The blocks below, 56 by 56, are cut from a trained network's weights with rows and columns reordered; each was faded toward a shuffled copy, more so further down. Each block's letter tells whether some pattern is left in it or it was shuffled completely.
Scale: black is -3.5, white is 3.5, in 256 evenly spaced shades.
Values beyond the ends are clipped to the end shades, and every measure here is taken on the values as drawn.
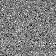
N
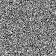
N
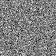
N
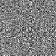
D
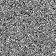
N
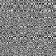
D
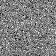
N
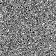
N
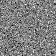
N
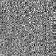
D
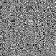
D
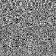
D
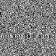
D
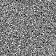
N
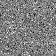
N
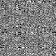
D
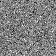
N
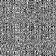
D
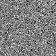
N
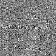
D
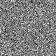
N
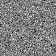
N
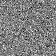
N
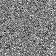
N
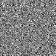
D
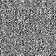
D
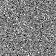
N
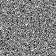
N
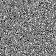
N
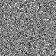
D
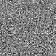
D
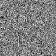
D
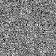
D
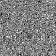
D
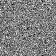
N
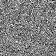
N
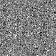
D
